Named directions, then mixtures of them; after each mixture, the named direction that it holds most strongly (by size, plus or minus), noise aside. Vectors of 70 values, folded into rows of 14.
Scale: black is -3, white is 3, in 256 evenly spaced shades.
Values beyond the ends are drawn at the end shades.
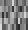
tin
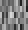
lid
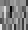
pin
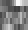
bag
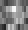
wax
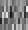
tin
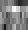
bag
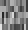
tin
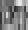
bag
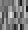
lid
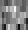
wax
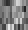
wax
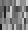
pin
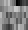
bag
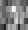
wax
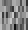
lid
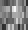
wax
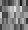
lid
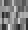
tin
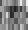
lid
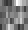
bag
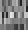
lid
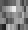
wax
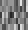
lid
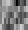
bag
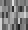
tin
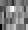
wax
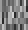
lid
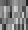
pin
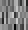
lid
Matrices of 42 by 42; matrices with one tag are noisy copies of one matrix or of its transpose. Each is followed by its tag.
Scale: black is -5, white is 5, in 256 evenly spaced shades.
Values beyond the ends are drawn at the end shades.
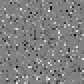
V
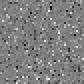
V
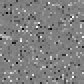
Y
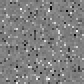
V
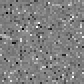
Y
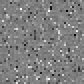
V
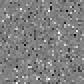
V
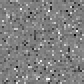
V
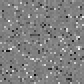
V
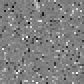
Y
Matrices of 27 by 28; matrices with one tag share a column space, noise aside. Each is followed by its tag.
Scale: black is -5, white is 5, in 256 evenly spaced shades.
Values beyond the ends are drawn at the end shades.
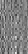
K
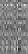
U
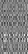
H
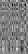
U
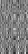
K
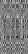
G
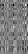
U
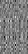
G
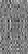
G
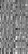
K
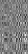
H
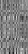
K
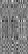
G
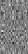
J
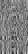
K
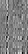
K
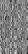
K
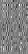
U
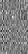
J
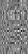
J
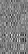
H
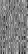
K
